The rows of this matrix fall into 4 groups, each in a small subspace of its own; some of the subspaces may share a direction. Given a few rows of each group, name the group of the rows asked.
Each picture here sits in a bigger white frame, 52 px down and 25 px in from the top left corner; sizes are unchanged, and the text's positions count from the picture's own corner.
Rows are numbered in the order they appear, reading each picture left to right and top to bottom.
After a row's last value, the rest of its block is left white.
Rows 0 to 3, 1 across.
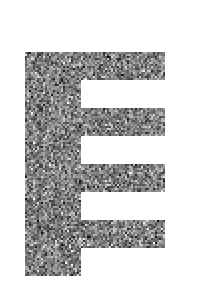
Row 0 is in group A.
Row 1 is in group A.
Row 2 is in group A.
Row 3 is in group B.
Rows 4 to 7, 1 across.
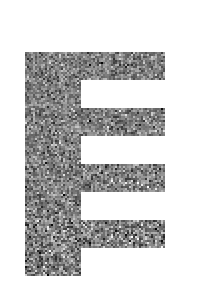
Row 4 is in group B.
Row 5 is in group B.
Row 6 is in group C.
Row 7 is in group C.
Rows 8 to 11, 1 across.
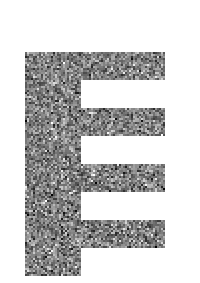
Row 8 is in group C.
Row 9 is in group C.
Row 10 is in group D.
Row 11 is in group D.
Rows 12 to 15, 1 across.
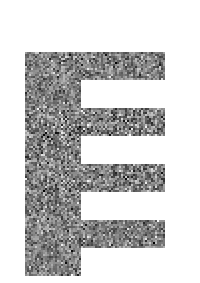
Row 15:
B
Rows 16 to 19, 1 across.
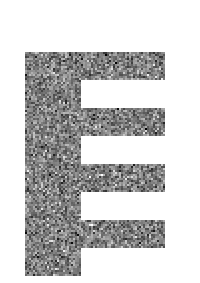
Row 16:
C
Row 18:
B
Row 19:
C
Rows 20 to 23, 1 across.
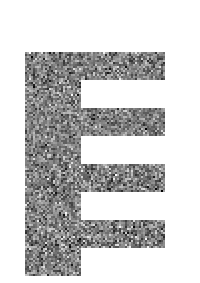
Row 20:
A
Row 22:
C
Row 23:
B
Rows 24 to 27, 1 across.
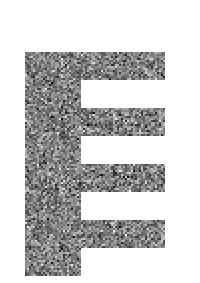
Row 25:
C
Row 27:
A
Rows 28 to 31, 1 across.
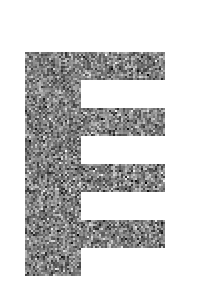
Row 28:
C
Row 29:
B
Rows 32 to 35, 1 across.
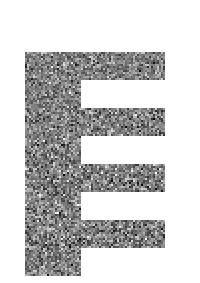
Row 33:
C
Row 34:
C
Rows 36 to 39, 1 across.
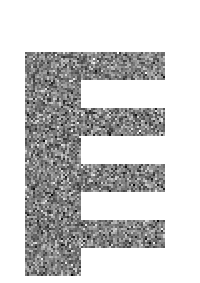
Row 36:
D
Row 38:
D
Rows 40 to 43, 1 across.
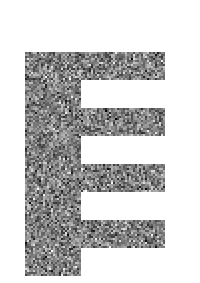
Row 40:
C
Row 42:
A
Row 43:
D
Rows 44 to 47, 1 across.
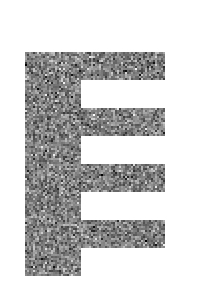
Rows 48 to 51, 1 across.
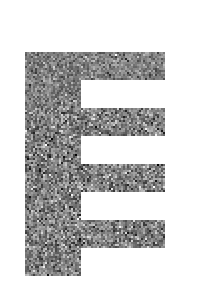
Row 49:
D
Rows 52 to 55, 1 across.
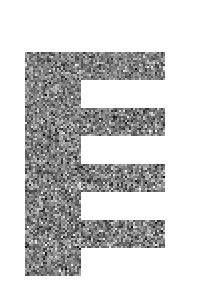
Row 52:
C
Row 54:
B
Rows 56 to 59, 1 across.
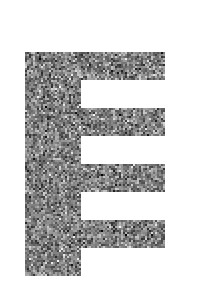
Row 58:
B
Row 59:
A
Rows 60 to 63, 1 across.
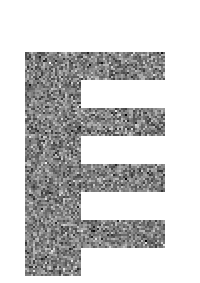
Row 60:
B
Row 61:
B
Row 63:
D
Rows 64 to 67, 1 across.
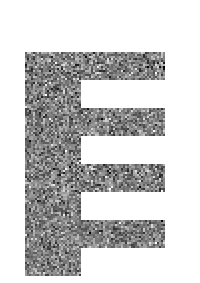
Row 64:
C
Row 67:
B
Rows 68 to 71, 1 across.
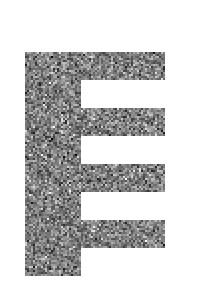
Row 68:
C
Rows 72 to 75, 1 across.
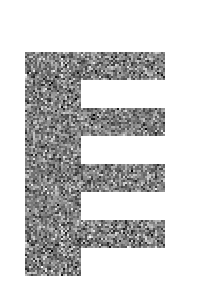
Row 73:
D
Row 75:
D
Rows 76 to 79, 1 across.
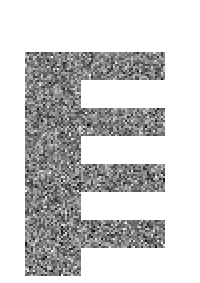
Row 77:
B
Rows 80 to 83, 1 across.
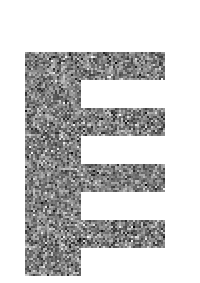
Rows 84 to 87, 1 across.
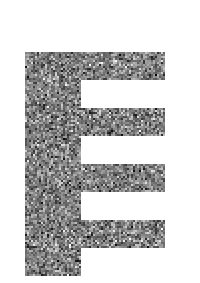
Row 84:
B
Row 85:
C
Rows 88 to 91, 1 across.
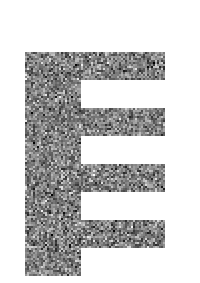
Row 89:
A
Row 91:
C
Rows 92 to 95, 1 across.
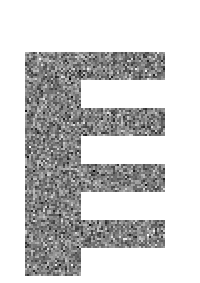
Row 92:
B
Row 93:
A
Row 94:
D
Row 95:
C
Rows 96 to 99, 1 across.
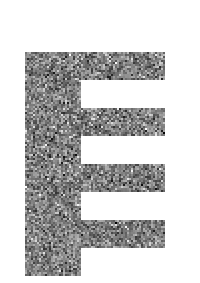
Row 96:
C
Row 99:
B
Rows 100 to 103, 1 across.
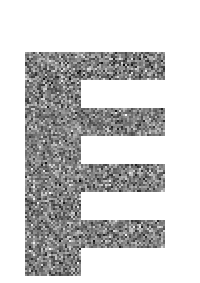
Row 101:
B
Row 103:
A
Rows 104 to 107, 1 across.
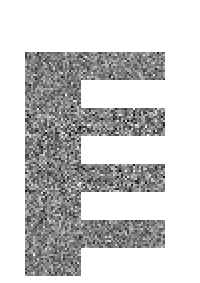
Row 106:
B
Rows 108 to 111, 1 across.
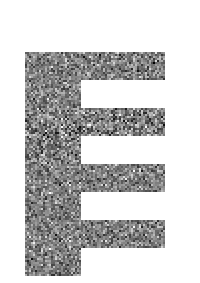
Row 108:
C
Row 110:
A
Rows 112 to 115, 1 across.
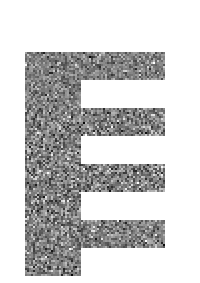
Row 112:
C
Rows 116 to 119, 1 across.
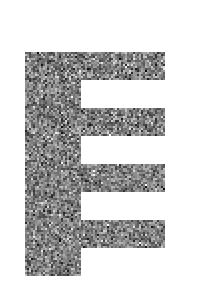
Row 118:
D
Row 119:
A
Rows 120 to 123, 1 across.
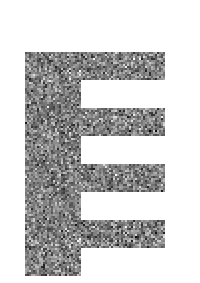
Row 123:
B
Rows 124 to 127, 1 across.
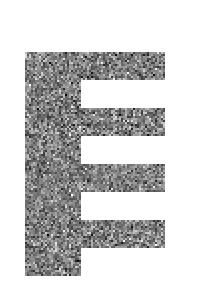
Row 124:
B
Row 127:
C
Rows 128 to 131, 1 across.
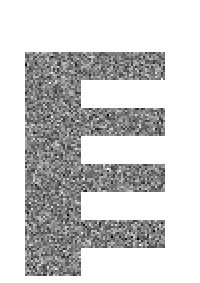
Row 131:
C
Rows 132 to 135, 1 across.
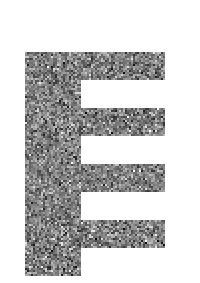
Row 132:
C
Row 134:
A
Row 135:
D
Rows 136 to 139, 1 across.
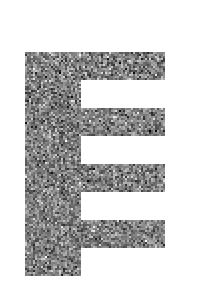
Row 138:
C
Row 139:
D
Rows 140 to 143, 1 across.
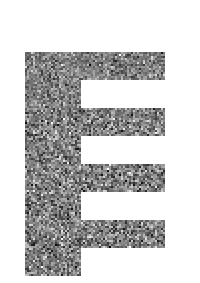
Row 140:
B
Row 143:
D
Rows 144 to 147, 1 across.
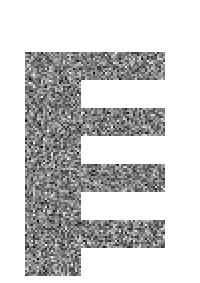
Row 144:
A
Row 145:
A
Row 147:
A
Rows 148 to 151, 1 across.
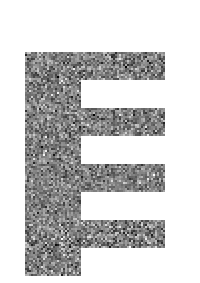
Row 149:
D
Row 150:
C
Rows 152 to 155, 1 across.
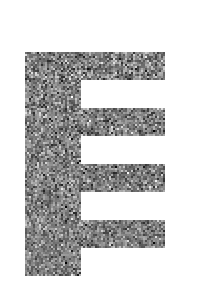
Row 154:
B
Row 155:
B
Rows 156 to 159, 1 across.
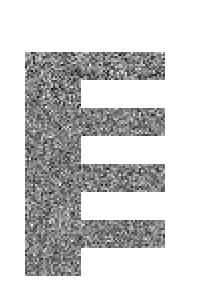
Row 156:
B
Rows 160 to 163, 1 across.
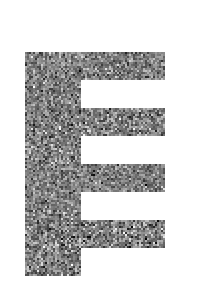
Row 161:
A
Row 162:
D
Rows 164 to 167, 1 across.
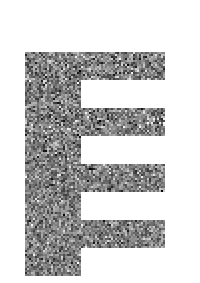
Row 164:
B
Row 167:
A
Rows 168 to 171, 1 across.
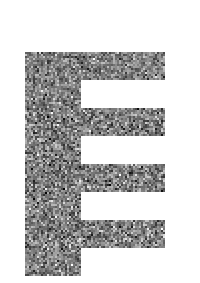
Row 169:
C
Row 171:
C
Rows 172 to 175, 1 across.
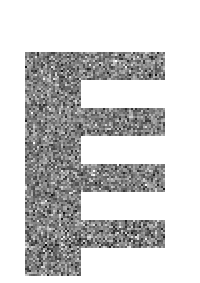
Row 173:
A
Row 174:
D
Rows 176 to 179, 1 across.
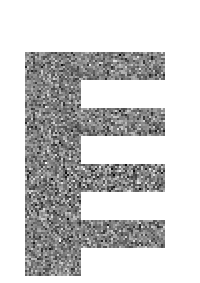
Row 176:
B
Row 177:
B
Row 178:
C
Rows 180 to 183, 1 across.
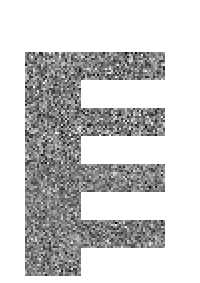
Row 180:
A
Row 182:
B
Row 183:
B
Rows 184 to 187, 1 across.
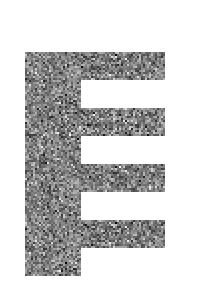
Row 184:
B
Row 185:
C
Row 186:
B
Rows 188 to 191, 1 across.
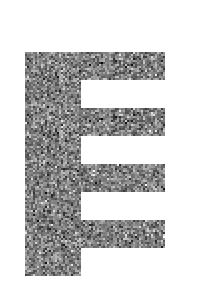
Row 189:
B
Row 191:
C
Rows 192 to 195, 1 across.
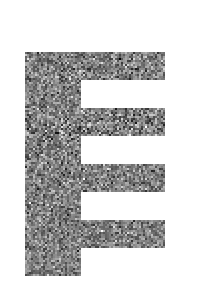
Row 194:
A
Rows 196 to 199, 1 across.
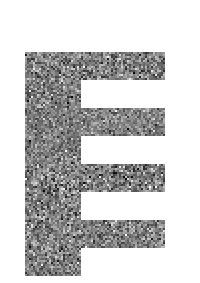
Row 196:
A
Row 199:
A
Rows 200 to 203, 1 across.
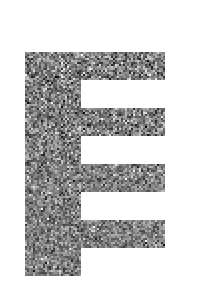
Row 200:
D
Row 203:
D
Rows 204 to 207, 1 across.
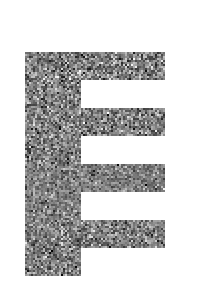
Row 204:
D
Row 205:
A
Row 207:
D
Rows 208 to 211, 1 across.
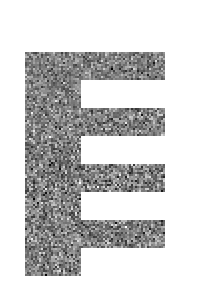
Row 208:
C
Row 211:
B
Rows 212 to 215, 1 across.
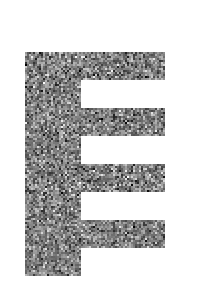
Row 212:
A
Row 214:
B
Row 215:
D
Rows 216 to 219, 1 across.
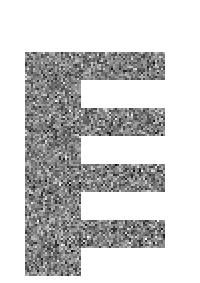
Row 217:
C
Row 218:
A
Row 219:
B
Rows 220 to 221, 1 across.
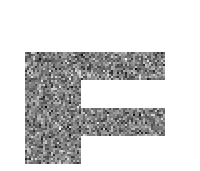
